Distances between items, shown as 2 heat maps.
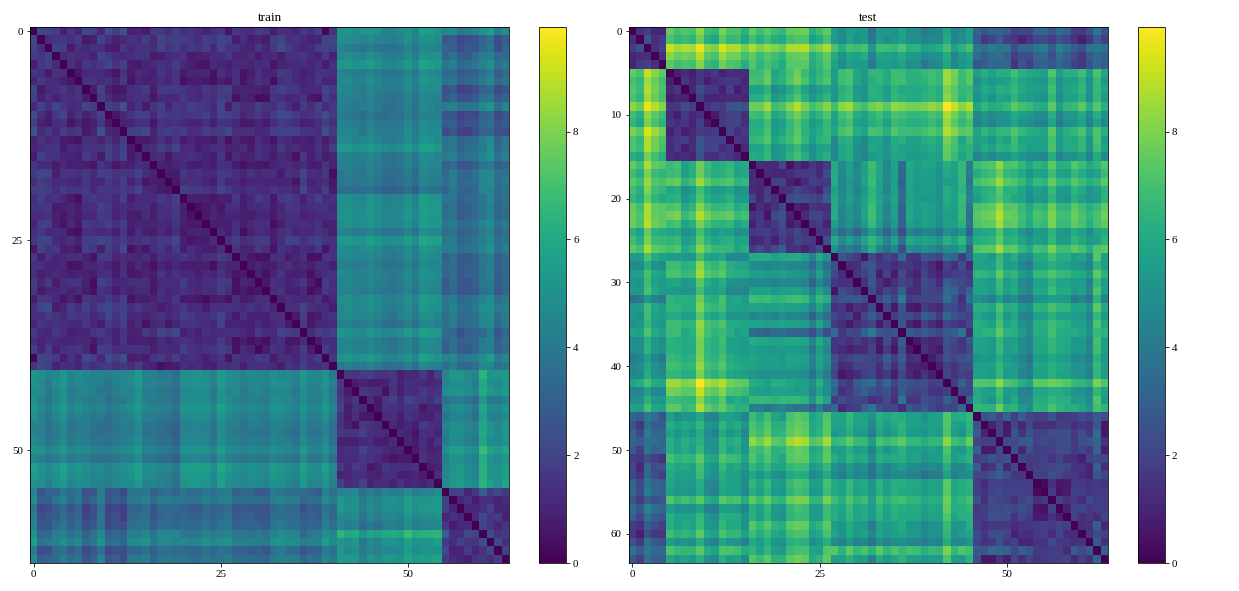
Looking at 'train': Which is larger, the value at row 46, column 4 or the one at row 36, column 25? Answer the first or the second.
the first
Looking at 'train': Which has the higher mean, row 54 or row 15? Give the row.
54
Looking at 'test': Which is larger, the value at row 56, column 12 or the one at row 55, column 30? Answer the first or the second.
the first
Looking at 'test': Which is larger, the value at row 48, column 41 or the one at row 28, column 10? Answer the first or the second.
the second
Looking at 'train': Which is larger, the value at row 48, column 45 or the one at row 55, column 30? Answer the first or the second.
the second
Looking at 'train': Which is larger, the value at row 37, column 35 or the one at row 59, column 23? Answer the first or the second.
the second
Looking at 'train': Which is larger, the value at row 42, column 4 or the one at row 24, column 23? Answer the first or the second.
the first
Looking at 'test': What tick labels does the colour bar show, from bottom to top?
0, 2, 4, 6, 8
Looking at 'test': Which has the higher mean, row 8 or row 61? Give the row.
8
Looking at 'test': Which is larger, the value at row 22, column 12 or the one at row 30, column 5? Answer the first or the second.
the first
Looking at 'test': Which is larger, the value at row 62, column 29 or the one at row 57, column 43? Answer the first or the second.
the first
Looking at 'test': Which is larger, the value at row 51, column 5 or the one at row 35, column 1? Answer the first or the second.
the first
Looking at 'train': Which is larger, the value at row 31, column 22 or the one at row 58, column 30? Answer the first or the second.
the second
